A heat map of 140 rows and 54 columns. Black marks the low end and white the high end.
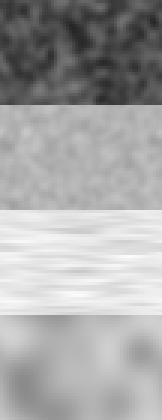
The table splits into 4 rows of 1 panel. Panel 1,1: low, blotchy. Panel 2,1: high, blotchy, faint in contrast. Panel 3,1: very high, streaked across, faint in contrast. Panel 4,1: high, smooth.
